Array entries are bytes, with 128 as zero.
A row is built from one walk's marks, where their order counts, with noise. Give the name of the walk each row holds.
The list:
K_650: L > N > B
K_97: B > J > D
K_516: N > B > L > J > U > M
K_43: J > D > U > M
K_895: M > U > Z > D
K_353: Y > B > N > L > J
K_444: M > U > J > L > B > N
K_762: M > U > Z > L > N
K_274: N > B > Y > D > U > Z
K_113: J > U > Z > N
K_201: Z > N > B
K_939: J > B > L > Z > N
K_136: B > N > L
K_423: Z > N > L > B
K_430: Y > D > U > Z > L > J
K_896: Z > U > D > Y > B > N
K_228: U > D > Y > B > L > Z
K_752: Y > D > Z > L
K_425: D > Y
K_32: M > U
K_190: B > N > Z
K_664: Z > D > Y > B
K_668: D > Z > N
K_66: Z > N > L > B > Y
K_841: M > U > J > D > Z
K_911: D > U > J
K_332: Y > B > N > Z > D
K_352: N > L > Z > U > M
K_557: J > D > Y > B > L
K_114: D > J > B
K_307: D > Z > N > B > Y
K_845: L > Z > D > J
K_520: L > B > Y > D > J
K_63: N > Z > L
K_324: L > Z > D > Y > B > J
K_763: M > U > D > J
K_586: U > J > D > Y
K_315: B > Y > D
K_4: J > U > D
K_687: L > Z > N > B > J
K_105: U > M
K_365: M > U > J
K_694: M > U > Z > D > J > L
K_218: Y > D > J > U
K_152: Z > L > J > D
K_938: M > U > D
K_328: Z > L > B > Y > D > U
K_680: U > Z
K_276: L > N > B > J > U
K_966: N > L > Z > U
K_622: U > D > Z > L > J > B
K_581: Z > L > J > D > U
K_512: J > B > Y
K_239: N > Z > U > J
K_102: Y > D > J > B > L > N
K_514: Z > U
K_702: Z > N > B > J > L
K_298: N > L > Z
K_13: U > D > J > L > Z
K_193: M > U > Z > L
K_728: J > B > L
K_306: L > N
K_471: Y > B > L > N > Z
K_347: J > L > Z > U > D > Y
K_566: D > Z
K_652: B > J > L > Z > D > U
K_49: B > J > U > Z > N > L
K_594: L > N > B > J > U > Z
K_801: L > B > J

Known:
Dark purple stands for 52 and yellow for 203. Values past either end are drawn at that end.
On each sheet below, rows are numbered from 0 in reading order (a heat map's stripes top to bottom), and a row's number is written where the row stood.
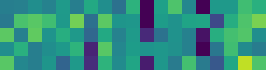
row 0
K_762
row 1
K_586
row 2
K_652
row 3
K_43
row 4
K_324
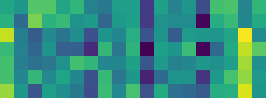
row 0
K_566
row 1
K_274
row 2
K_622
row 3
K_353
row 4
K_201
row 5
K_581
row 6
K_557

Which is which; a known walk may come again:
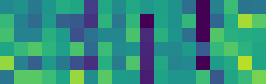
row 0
K_352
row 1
K_353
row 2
K_63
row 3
K_895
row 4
K_702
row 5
K_425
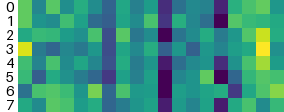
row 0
K_652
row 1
K_752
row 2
K_4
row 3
K_622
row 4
K_581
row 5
K_239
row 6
K_586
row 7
K_841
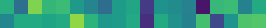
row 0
K_274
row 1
K_307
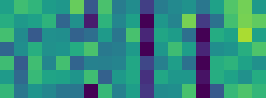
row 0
K_938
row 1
K_845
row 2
K_136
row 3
K_668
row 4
K_966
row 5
K_190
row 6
K_365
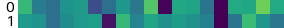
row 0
K_49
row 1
K_516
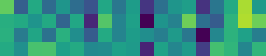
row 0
K_276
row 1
K_520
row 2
K_32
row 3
K_566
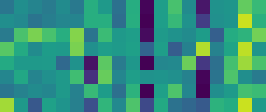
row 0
K_306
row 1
K_102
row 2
K_347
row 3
K_664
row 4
K_763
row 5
K_43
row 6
K_762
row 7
K_557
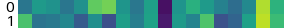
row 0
K_896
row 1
K_687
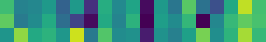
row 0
K_324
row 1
K_430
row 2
K_315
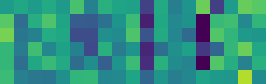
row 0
K_512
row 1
K_13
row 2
K_193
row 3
K_218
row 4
K_298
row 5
K_201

